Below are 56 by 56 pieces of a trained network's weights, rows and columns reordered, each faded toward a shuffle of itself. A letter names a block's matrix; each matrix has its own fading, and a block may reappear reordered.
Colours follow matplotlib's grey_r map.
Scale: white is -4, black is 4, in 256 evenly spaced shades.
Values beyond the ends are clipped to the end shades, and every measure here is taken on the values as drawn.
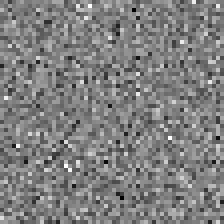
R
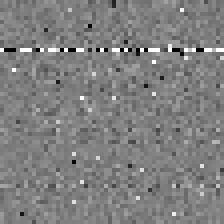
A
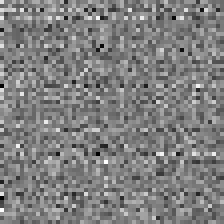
A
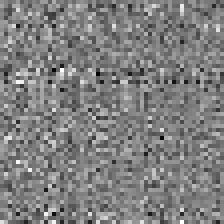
A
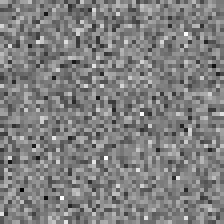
R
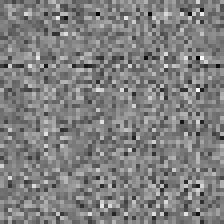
A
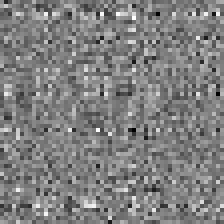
A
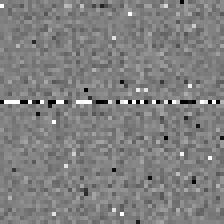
A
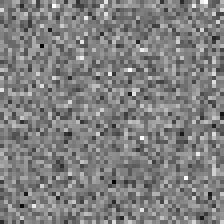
R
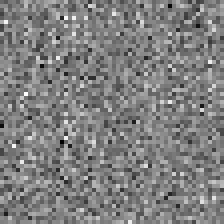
R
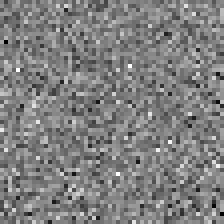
R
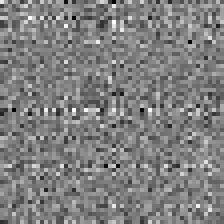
A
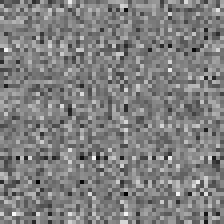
A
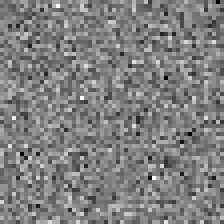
R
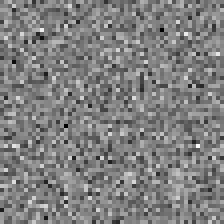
R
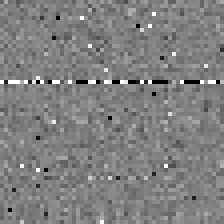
A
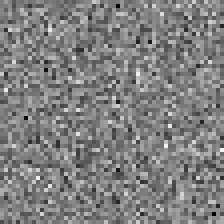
R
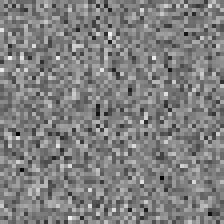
R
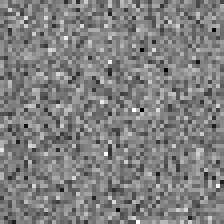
R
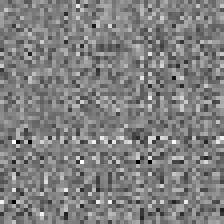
A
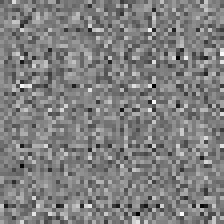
A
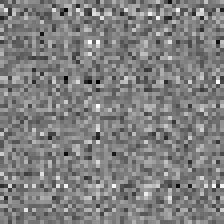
A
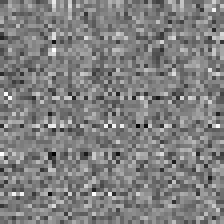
A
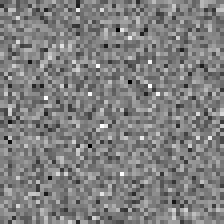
R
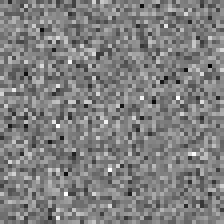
R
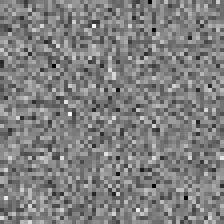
R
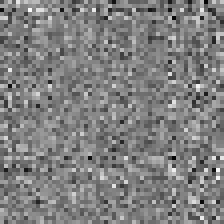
A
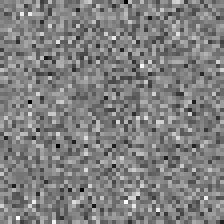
R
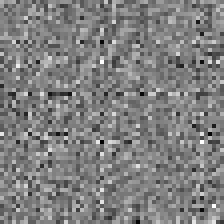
A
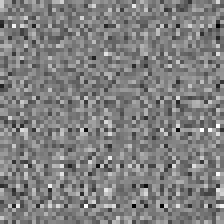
A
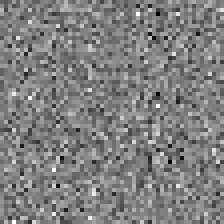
R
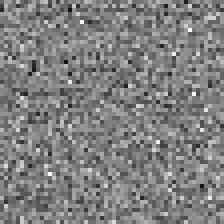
R
